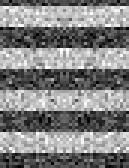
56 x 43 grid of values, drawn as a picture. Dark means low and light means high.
Overall the values sit about 50% of the way up the scale. It is mirror symmetric from left to right. Horizontal stripes repeat 4 times down the table.
